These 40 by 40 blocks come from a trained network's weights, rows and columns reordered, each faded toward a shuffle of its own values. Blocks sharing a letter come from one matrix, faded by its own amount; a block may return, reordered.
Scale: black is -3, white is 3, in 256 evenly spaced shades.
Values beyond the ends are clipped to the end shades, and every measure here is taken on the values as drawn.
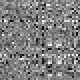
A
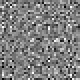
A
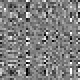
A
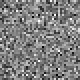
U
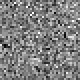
U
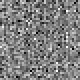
U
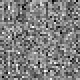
U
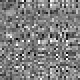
A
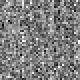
U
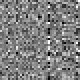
A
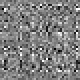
A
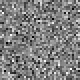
U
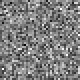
U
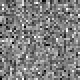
U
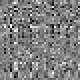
A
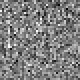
U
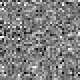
A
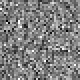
U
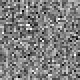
U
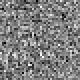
U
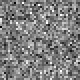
U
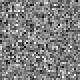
U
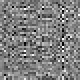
A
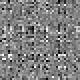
A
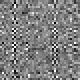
A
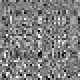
A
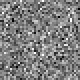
U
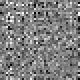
A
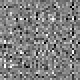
A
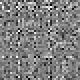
A
